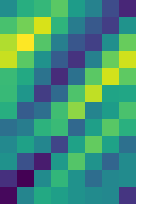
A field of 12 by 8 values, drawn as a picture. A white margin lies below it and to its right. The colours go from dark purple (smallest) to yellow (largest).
Ninth with the highest average: top left. Mirror symmetry: none. Grain: diagonal, up to the right. Ninth with the lowest average: bottom left.
